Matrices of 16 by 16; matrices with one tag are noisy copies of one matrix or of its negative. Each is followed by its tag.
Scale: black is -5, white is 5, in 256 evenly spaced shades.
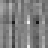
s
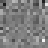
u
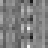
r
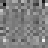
u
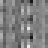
r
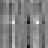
s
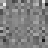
u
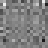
u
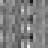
r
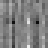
s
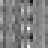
r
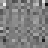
u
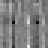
s
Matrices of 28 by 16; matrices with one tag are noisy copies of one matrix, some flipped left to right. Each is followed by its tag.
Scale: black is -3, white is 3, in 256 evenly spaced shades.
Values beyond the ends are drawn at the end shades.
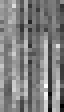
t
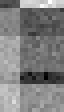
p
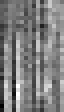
t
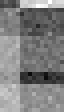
p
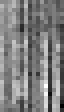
t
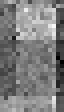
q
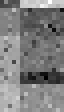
p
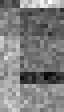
p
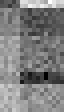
p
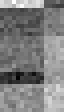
p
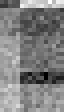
p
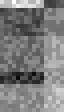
p
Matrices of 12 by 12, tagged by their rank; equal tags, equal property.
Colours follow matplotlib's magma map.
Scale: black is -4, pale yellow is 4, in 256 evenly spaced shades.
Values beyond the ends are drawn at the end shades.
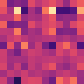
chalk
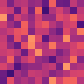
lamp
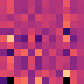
chalk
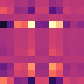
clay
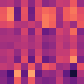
chalk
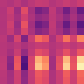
clay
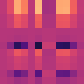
clay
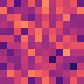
lamp
